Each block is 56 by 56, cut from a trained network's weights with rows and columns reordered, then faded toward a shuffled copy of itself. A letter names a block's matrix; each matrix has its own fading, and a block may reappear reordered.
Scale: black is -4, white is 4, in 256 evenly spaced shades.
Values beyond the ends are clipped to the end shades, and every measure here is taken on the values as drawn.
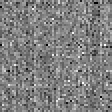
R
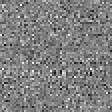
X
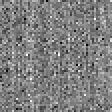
R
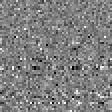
X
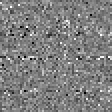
X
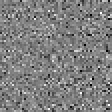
X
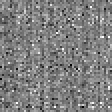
R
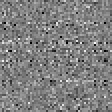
X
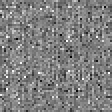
R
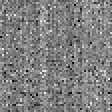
R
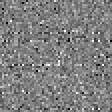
X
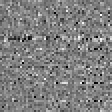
X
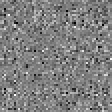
X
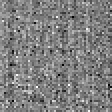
R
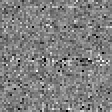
X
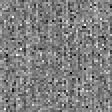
R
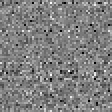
X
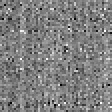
R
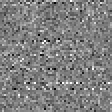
X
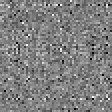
X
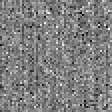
R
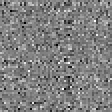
X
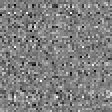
X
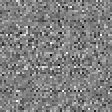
X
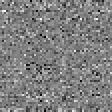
X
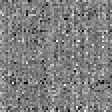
R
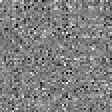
X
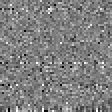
X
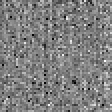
R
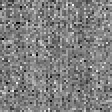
R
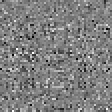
X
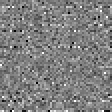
X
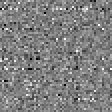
X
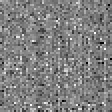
R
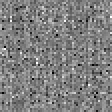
R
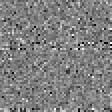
X
